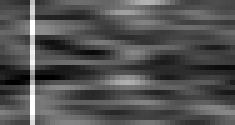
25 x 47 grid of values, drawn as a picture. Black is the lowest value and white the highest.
Odd lines: column 7. Average level on the scale: 30%. Histogram: skewed, a long tail of high values.
